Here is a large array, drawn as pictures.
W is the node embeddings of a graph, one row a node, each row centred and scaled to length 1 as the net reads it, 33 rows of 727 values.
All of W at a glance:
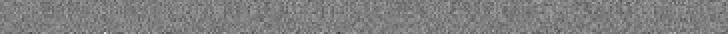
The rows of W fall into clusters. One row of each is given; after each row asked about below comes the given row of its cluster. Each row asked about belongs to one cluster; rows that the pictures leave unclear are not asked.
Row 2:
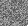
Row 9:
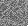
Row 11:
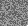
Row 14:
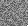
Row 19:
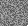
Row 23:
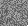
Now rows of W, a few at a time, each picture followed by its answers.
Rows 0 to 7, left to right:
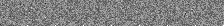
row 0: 9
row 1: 14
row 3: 11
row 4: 2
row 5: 19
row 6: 23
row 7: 11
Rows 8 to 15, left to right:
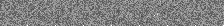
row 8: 11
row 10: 23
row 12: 23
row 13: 23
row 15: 11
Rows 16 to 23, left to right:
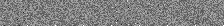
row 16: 14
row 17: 11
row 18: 14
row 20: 14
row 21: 19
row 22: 2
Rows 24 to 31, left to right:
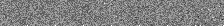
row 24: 2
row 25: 11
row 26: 2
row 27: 9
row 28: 2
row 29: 19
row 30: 19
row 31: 14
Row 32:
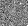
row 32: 9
